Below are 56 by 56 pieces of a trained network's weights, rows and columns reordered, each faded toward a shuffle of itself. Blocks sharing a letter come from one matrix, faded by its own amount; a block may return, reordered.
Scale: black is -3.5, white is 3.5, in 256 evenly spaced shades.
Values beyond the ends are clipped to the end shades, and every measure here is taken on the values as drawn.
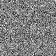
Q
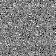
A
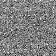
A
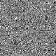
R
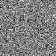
R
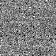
A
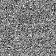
A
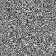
R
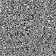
R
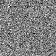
R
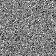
A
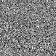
R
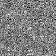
R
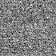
A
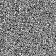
Q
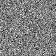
Q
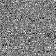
R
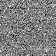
A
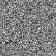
R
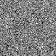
R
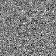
R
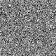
R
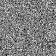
Q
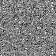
A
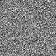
R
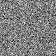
Q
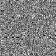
R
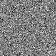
Q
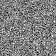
Q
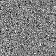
Q
